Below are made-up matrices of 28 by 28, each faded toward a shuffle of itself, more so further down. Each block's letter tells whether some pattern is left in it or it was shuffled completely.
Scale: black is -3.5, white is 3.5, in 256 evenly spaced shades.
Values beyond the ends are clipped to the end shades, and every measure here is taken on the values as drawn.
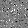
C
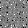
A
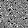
C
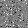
C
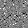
A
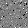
C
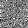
A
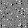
A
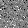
C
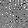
A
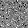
C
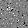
C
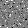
C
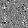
A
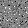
C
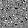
A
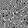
C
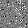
A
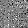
A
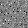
C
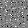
A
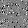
A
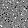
C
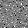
C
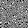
A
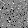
C
